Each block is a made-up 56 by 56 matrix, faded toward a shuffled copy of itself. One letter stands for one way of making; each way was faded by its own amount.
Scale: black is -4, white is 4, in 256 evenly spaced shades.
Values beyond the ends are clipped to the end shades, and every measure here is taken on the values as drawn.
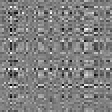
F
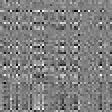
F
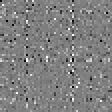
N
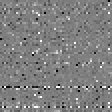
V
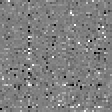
N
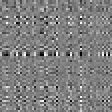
F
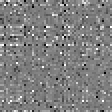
V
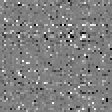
N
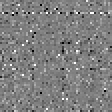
N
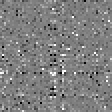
N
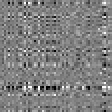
F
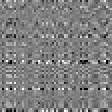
F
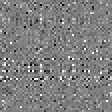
V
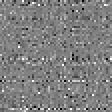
V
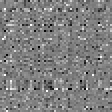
V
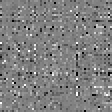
N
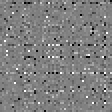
N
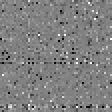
N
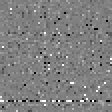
N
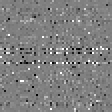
V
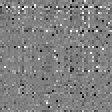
V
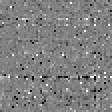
N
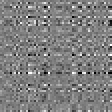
F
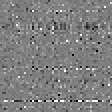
V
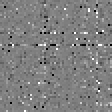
N
